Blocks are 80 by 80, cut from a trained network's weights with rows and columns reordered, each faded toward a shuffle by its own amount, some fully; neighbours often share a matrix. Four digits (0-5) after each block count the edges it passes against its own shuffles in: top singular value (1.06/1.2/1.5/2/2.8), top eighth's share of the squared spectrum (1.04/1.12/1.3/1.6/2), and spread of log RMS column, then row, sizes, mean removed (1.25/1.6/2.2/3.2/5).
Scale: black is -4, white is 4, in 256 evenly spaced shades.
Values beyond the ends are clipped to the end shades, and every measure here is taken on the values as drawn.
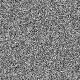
1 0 0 0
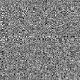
3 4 2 2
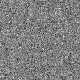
2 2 0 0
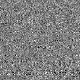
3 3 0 3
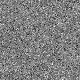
0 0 0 0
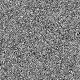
0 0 0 0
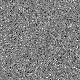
0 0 0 0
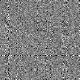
3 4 3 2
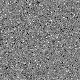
0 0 0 0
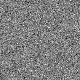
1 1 0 0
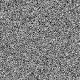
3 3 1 0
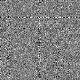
3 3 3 2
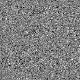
2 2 0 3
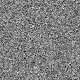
1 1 0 0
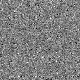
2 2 1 1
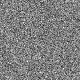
2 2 0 0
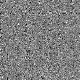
2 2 2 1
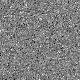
1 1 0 0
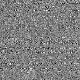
2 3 0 3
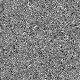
1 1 1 0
